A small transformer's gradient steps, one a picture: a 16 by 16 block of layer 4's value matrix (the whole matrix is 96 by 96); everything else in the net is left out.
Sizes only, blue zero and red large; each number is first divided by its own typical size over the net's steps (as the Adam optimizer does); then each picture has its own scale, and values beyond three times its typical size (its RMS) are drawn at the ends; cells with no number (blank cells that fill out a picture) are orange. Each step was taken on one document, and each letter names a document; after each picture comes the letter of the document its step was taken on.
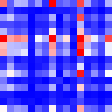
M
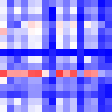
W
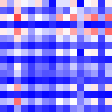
W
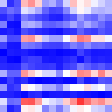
W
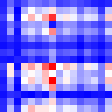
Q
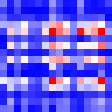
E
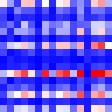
E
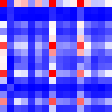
M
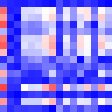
Q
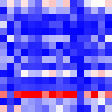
E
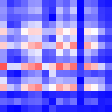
W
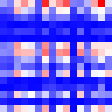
E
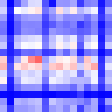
W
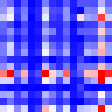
E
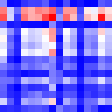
Q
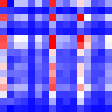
M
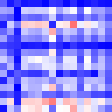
Q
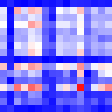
W
